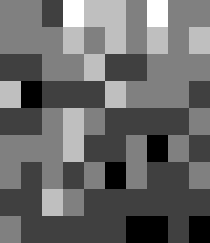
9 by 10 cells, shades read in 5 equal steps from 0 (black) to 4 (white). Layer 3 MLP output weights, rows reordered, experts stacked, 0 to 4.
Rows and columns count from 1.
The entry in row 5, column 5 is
2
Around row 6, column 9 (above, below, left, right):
1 1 0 1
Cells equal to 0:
6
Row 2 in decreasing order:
3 3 3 3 2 2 2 2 2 2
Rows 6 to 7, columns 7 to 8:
2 0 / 2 1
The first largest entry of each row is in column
4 4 5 1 4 4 1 3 1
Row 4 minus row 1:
1 -2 0 -3 -2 0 0 -2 0 -1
